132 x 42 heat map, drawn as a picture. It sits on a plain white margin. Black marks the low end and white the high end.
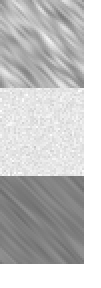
The table splits into 3 rows of 1 panel. Panel 1,1: high, slanting down to the right. Panel 2,1: very high, fine-grained, faint in contrast. Panel 3,1: middling, slanting down to the right, faint in contrast.
